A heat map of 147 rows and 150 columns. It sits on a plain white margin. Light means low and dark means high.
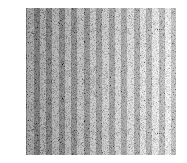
The top and bottom halves mirror each other. On average the colour sits 30% of the way up the scale. Stripes running up and down repeat 12 times from left to right. Values rise toward the left.
